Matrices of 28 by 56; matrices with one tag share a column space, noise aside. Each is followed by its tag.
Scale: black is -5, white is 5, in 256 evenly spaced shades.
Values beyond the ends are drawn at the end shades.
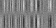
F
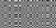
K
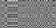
K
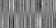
F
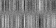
F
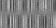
F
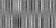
F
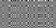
K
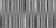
F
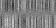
F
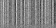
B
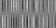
F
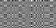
K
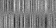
F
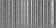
B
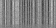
B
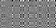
K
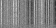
B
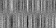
F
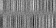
F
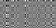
K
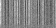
B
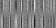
F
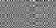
K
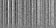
B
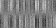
F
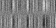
F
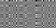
K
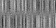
F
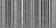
B
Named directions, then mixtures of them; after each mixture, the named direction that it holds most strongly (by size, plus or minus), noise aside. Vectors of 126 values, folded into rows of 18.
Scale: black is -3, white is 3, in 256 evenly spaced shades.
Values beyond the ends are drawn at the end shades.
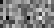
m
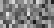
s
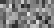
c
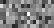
c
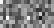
m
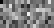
c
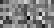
m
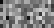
m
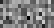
m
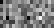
m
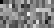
c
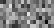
c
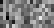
m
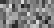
c
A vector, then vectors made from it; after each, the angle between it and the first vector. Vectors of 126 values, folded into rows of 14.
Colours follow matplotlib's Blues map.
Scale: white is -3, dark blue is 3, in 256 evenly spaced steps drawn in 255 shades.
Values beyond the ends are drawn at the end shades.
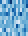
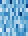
nearly parallel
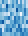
partly opposed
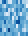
nearly opposite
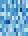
partly opposed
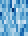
partly aligned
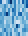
nearly parallel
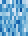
nearly opposite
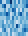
nearly parallel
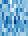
partly opposed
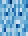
nearly parallel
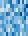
partly aligned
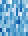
nearly opposite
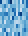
nearly parallel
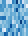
partly opposed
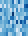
orthogonal
